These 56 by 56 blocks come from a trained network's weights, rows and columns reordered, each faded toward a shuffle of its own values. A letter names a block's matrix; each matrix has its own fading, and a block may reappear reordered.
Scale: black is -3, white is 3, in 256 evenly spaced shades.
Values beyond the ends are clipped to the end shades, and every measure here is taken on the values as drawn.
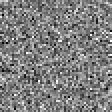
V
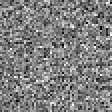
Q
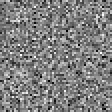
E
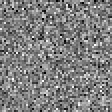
V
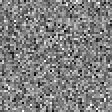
V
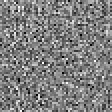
E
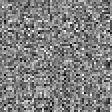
Q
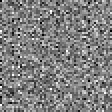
Q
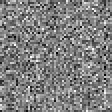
Q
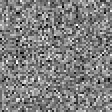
E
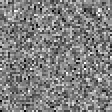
V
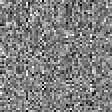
Q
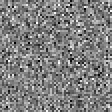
E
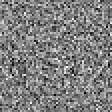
E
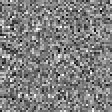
Q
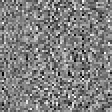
Q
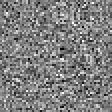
E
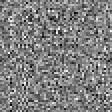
E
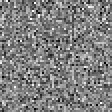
V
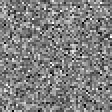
V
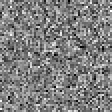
E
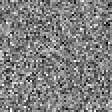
V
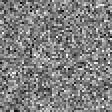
V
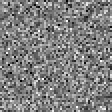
V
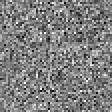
E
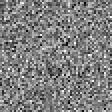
E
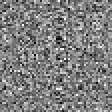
Q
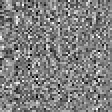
Q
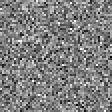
V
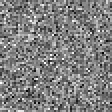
V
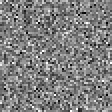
V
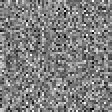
Q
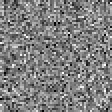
E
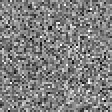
V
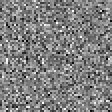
E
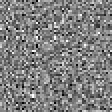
Q
